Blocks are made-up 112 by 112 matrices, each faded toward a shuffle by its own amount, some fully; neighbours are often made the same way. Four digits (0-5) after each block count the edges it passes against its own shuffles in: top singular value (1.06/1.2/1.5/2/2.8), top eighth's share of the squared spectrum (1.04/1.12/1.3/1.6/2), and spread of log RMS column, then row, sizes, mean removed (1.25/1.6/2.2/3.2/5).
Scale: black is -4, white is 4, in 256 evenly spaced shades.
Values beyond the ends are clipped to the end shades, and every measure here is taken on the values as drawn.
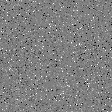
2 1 1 0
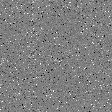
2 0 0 0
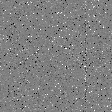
2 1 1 0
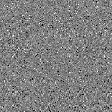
4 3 2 2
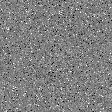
2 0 0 0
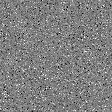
2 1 0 0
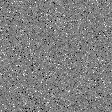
0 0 0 0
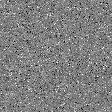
2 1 0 0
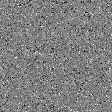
3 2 0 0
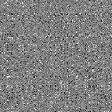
4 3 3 2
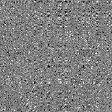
4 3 2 2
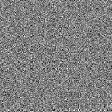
4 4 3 2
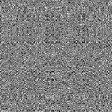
5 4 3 3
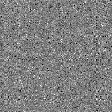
4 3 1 2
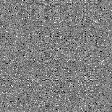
4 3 1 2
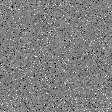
0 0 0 0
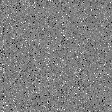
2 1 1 0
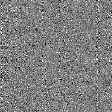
3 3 3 0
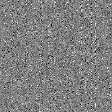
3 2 3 0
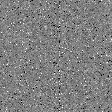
2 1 1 0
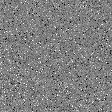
0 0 0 0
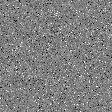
0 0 0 0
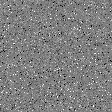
1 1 0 0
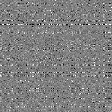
5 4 2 3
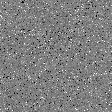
1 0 0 0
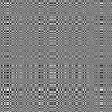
5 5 5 5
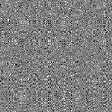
5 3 2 2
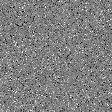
2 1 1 0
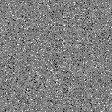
4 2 1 1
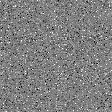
3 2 0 0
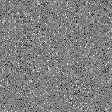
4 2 1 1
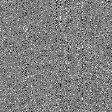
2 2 3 0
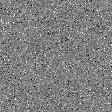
0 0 0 0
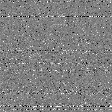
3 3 0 3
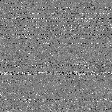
2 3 0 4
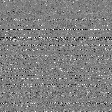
3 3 0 4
